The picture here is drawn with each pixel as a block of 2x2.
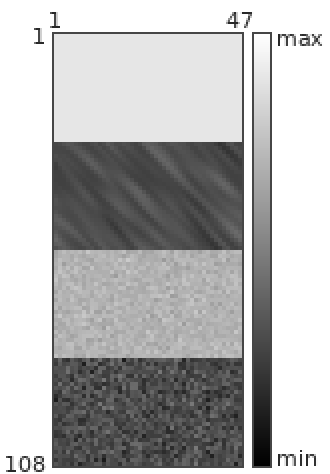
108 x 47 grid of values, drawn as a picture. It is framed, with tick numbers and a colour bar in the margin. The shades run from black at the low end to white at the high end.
The table splits into 4 rows of 1 panel. Panel 1,1: very high, flat. Panel 2,1: low, slanting down to the right, faint in contrast. Panel 3,1: high, fine-grained, faint in contrast. Panel 4,1: low, fine-grained.
